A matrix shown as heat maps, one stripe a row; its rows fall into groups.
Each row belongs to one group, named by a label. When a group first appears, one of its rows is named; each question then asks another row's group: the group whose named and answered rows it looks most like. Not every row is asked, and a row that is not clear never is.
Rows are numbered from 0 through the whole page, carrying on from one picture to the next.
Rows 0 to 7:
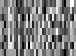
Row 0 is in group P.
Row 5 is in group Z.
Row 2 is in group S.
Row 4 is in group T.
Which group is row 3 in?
Z
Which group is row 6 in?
S
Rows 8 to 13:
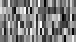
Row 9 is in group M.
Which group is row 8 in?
Z
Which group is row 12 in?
Z
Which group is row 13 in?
P
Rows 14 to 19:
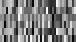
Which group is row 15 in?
M
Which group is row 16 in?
Z
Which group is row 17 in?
Z
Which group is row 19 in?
Z
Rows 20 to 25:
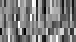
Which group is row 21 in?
T
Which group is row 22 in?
T
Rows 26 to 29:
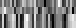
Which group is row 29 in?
P
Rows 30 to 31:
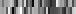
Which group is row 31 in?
M
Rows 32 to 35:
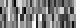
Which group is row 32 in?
M
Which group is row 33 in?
S
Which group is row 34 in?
T
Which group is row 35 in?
T
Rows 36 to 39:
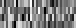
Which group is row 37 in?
Z
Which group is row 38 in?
S
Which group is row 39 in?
M
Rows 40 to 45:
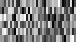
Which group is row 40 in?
T
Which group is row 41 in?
S
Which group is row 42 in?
M
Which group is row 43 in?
Z
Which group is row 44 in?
M
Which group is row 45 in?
P
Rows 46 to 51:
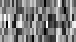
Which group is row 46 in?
P
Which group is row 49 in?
M
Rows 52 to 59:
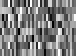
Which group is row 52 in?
Z
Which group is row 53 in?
M
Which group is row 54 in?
S
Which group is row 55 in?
Z
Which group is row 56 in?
P
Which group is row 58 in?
T
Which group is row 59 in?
P
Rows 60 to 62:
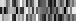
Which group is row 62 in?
M
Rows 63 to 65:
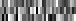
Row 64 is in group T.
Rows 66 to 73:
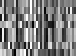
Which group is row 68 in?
P
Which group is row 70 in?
P
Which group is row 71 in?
P
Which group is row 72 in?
Z
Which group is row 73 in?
M
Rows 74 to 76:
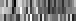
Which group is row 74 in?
M
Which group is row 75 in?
M
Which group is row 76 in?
Z
